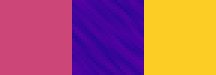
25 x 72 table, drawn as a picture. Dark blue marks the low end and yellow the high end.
It is made of 1 by 3 panels. Panel 1,1: middling, flat. Panel 1,2: very low, slanting down to the right, faint in contrast. Panel 1,3: very high, flat.
